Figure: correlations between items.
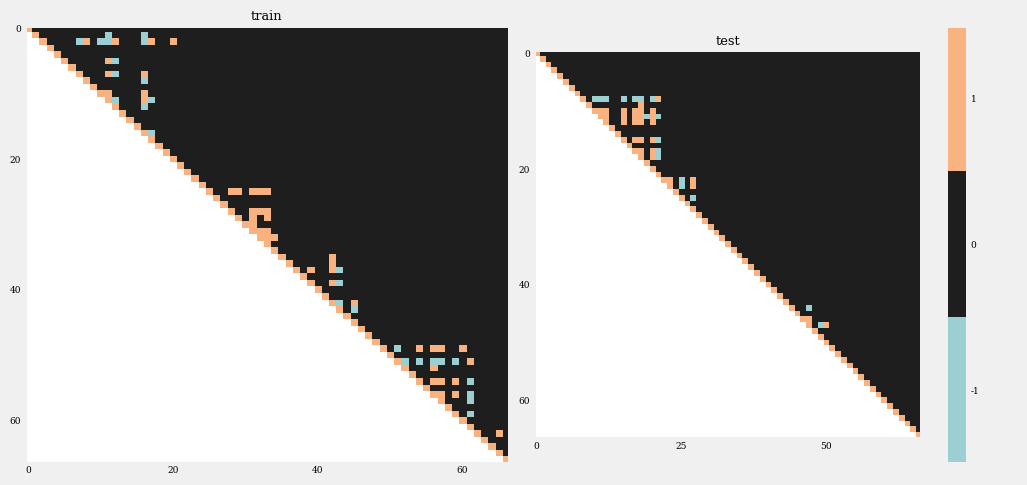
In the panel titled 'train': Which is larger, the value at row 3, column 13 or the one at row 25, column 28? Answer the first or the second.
the second
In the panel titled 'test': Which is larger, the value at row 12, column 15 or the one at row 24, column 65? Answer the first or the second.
the first
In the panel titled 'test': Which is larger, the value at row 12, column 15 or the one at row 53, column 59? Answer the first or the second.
the first
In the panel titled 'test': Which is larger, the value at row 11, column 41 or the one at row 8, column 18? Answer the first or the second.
the first
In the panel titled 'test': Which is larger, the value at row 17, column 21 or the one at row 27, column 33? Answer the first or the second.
the second
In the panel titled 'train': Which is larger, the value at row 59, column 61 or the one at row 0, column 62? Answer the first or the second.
the second
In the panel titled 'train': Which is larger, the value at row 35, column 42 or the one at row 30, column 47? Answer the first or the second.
the first
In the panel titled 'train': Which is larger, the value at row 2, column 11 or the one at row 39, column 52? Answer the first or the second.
the second
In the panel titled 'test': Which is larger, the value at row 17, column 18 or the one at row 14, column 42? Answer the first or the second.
the first
